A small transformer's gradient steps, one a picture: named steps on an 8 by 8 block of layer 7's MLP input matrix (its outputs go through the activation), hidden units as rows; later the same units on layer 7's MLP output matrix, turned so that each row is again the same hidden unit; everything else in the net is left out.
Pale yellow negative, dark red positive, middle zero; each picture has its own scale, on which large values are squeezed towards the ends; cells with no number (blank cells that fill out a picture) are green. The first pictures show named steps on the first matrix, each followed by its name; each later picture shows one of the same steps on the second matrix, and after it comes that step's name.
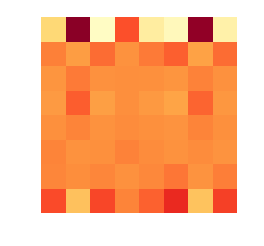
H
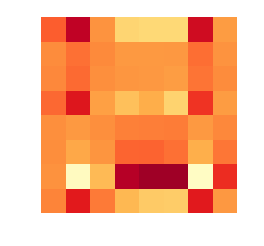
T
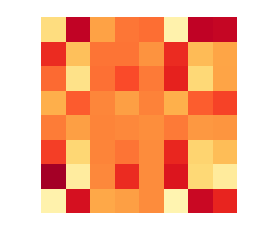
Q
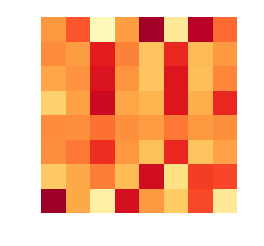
Q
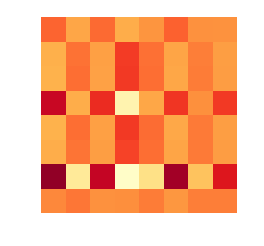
T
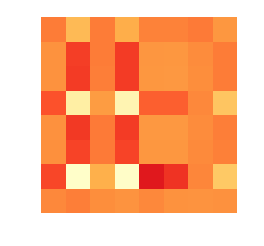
T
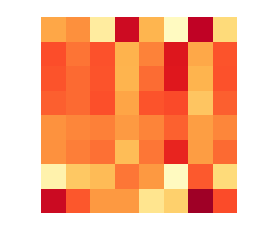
Q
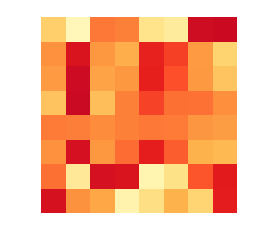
Q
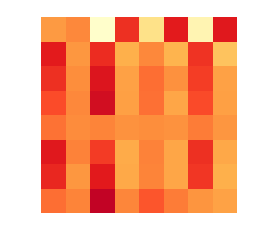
H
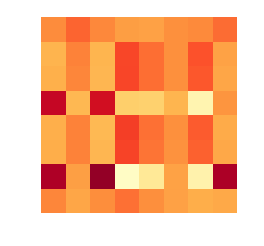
T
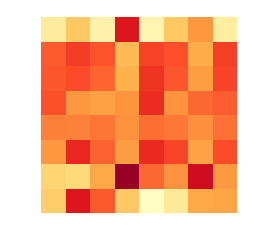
Q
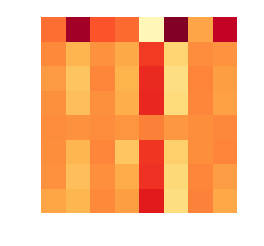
H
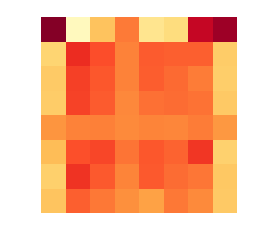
H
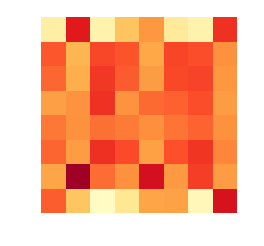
Q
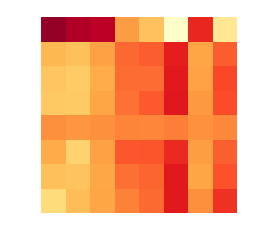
H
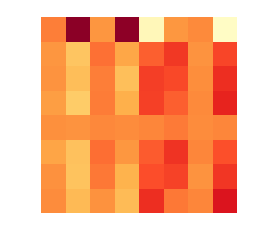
H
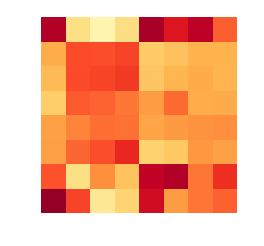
Q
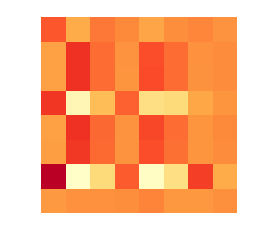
T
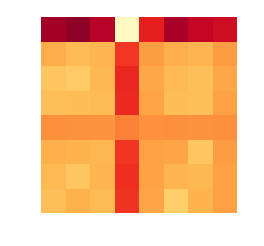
H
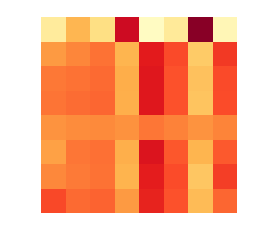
H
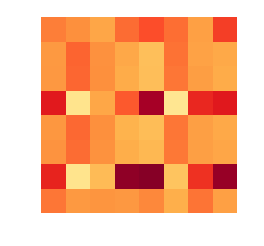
T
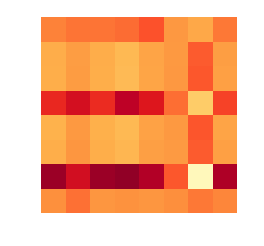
T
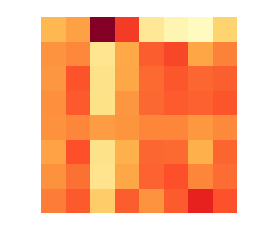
H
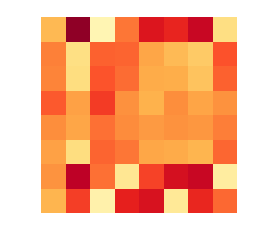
Q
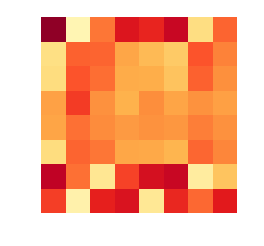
Q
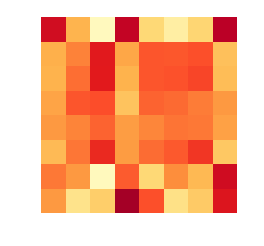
Q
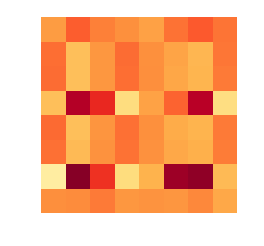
T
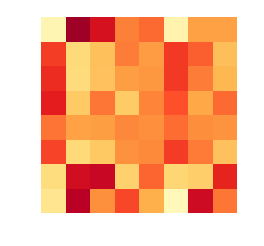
Q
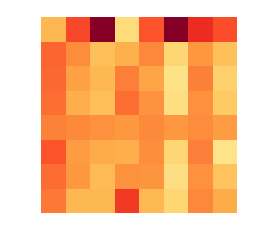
H
